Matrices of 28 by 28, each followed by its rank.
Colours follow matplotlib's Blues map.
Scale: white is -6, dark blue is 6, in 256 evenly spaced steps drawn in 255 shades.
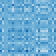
two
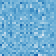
five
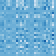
three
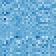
five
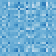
three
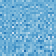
five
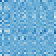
three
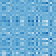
two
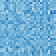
five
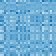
two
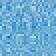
five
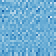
five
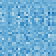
five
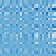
two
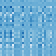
two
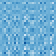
two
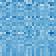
three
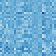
three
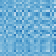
two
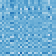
three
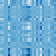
two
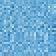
five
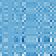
two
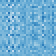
three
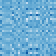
three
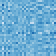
five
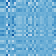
two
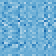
three
